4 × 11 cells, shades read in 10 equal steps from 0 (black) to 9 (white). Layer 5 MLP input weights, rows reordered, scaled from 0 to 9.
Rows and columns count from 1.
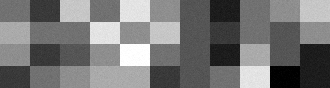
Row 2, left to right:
6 4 4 8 5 7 3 2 4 3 5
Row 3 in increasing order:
1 1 2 3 3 3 4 5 5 6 9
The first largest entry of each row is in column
5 4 5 9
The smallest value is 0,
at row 4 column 10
